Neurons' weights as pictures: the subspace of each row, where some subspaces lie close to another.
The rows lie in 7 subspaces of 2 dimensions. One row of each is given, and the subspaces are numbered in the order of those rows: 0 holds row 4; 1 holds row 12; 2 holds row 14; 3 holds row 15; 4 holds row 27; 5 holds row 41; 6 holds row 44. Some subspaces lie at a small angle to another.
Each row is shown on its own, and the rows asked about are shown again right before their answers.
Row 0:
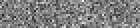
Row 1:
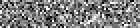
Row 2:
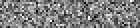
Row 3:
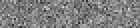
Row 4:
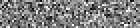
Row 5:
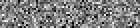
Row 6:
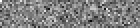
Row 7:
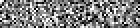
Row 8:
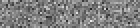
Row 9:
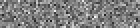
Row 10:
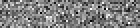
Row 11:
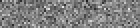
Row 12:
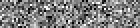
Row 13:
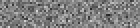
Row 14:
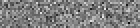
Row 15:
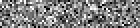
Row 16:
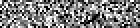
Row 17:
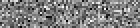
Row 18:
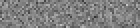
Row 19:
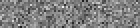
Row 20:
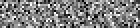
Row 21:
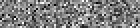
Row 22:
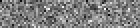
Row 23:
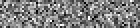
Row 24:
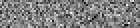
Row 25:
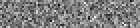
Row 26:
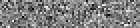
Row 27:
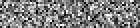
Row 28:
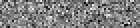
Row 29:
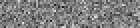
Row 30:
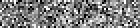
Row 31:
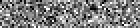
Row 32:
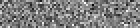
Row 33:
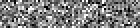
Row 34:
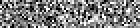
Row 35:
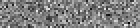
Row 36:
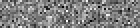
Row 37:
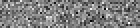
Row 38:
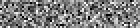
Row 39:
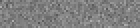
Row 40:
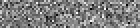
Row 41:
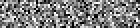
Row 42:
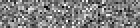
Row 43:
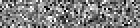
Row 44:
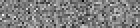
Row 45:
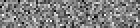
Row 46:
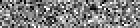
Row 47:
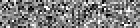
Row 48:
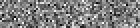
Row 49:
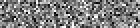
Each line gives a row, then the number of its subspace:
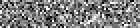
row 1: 1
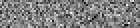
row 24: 1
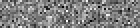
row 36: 1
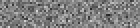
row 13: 4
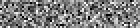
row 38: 4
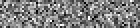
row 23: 4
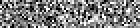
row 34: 6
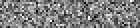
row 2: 4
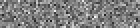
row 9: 5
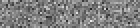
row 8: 2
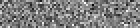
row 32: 0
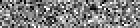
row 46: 3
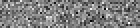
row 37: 2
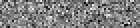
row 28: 0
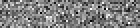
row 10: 2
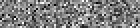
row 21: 6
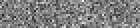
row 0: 6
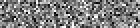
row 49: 5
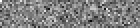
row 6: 3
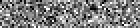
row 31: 3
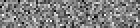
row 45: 5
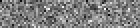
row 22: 3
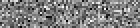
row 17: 2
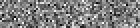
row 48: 1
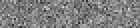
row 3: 6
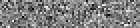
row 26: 0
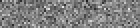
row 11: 3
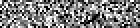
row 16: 1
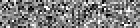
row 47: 0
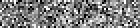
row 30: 6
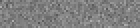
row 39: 6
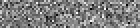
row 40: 2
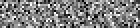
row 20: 5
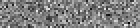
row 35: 5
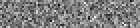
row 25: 4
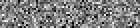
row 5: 5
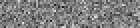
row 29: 4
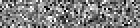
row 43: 6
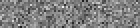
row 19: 1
